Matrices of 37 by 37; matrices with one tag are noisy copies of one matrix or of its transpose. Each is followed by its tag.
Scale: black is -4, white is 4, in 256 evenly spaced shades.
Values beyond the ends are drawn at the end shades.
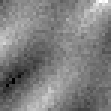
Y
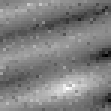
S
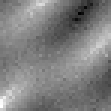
Y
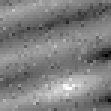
S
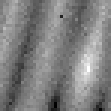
S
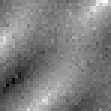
Y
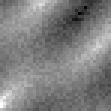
Y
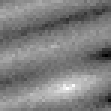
S
